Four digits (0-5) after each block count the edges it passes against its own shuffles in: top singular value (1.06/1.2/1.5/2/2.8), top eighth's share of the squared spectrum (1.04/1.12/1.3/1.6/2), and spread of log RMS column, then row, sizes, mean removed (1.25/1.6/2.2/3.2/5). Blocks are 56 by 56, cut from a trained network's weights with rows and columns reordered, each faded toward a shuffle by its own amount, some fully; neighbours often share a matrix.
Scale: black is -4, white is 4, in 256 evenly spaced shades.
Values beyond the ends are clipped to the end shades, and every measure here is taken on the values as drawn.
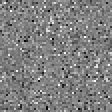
1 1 0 1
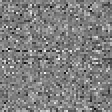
3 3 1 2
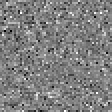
3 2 0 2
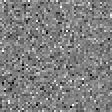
0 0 0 0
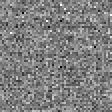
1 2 1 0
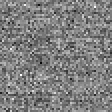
3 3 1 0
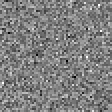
0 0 0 0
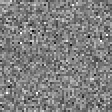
1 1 0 0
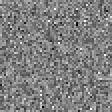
0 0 0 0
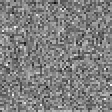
0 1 0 0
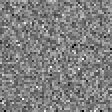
0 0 0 0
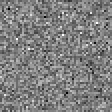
0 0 0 0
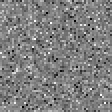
0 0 0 0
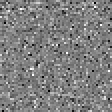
2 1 0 1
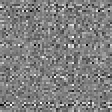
3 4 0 3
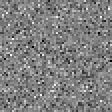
1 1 0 0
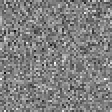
3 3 1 1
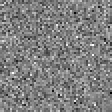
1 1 0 0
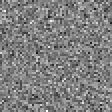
2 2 0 0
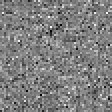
2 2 0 1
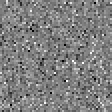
1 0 0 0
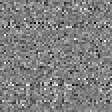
3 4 0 3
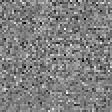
3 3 0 2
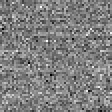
2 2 1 0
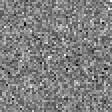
0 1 0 0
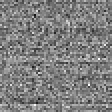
3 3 1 1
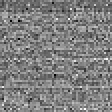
3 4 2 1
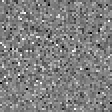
1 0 0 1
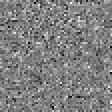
3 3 1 2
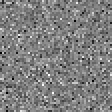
1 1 0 0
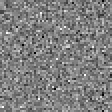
2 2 0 0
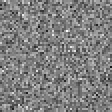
2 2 0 0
